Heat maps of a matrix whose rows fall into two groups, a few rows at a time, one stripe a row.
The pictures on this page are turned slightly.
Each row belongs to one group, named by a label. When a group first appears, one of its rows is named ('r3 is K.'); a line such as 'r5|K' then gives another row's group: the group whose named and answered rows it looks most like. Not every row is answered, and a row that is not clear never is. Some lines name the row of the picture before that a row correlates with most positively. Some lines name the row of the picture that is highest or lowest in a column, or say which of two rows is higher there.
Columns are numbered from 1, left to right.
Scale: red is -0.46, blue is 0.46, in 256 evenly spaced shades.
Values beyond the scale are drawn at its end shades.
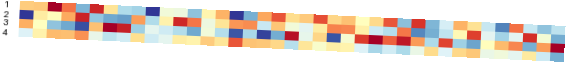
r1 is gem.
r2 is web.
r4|web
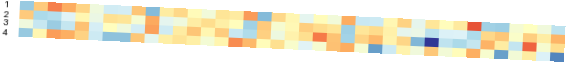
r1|web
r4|web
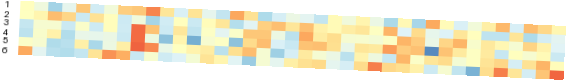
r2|gem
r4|gem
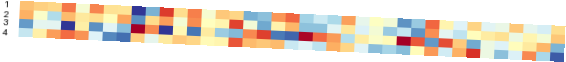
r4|web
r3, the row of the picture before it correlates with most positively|3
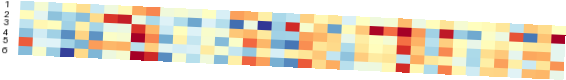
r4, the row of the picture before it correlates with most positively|3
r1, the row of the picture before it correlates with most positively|3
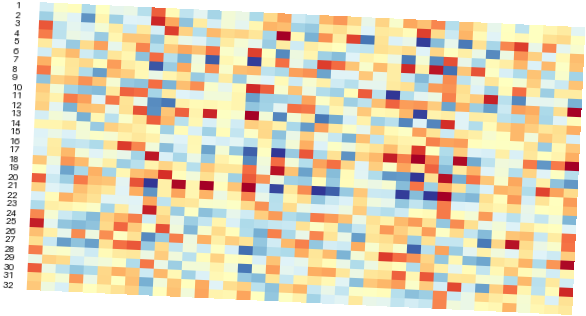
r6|gem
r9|web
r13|gem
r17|gem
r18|web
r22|web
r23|gem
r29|gem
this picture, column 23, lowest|3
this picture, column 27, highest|20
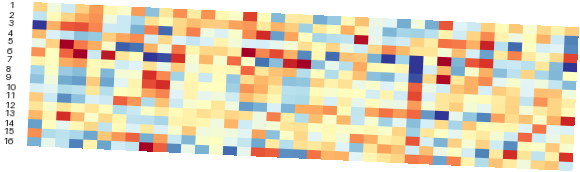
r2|web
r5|web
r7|web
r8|gem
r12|web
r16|gem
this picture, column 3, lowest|5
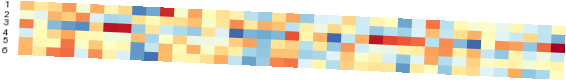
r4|web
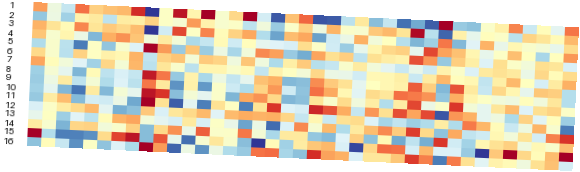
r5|gem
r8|gem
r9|gem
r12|web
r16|gem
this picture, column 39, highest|12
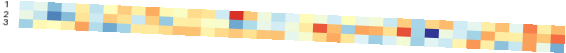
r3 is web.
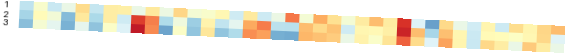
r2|gem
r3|gem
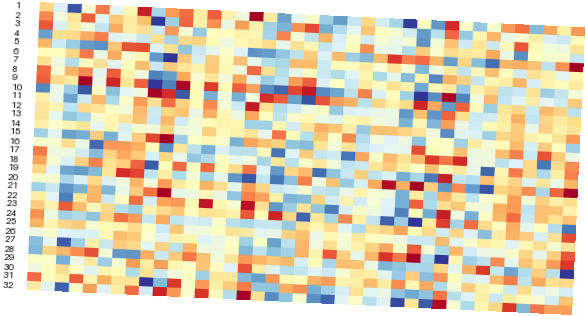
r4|web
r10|gem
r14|web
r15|gem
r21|gem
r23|web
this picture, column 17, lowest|10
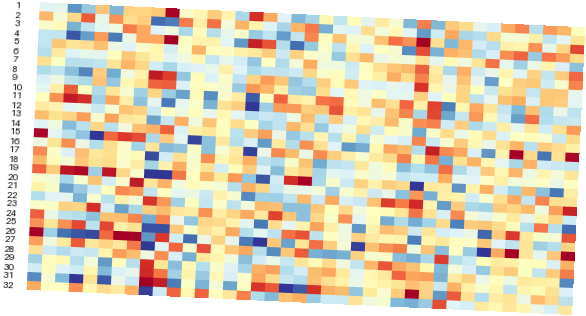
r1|gem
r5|web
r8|gem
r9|gem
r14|gem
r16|gem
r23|web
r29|gem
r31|gem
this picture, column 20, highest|31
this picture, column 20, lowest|19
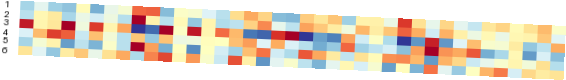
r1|gem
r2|gem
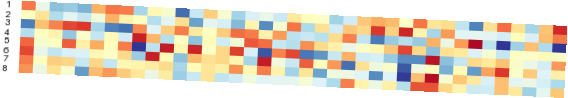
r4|gem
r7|web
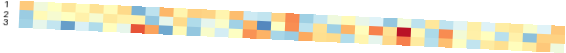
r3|gem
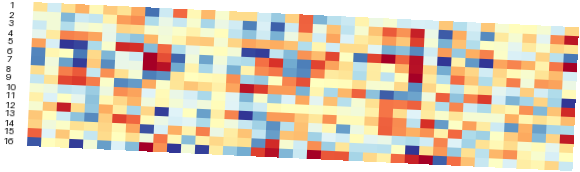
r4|web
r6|gem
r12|gem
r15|web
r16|gem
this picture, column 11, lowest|1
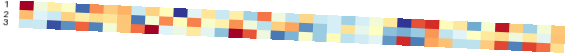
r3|gem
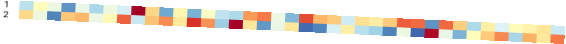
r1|gem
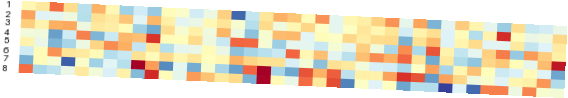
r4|gem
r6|web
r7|gem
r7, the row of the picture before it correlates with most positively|1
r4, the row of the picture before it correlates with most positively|2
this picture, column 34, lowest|8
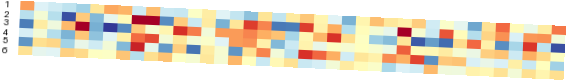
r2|gem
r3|web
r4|gem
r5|gem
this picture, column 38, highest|3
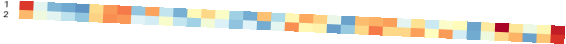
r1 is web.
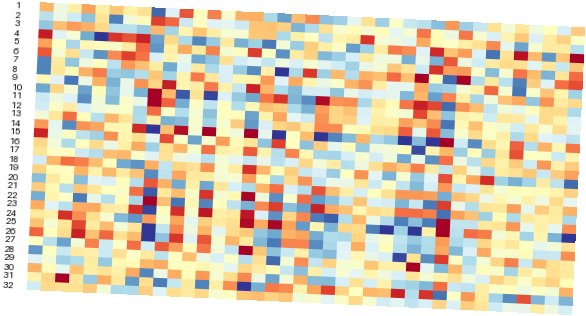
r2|gem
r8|web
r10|gem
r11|gem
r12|gem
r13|gem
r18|web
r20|gem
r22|gem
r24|web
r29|gem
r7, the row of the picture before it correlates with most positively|2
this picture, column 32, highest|14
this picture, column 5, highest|4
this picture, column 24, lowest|3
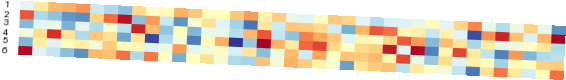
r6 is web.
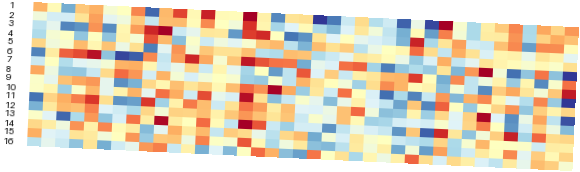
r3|gem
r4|gem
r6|web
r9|web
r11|web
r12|web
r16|gem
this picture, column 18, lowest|9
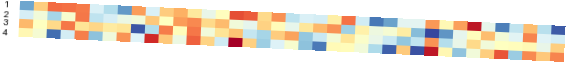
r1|web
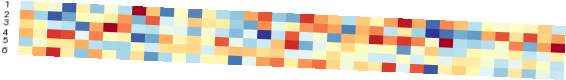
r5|web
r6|gem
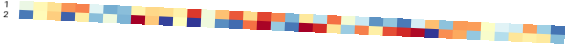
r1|web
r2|gem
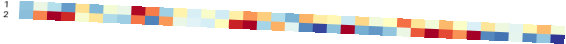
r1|gem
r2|web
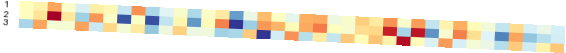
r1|gem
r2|gem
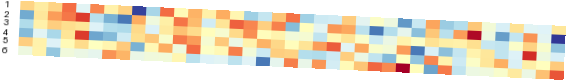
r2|web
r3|web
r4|web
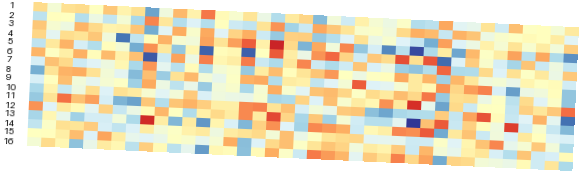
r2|gem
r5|gem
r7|gem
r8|web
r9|gem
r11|web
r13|gem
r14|web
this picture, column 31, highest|4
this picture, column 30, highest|5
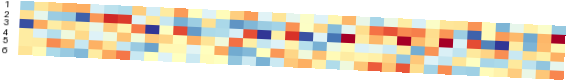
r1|web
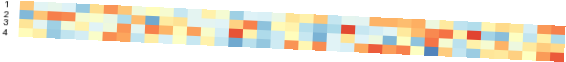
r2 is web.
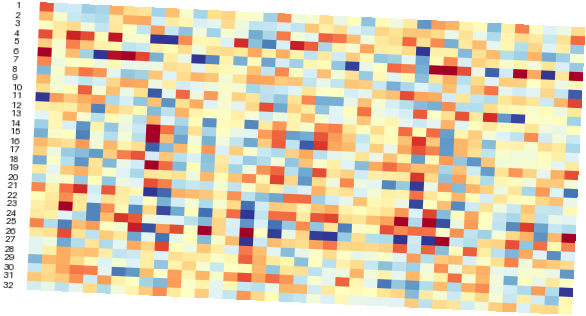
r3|gem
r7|web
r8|web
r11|web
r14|gem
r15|gem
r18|gem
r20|gem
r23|gem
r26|gem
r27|gem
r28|web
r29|web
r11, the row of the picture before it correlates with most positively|2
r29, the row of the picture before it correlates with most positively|2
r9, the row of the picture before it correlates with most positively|1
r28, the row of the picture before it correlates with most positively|2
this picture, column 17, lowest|11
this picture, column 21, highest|25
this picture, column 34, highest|11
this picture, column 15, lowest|4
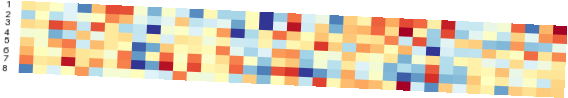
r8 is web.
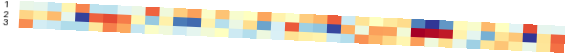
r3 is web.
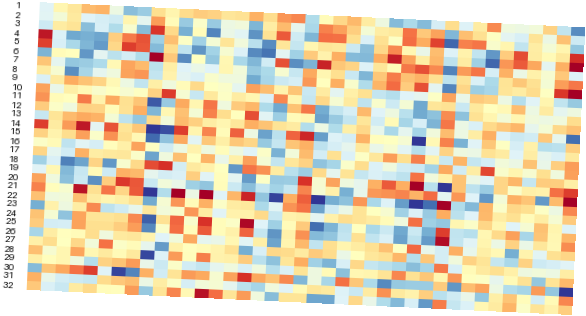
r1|web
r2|gem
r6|gem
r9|web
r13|web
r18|gem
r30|web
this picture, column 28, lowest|19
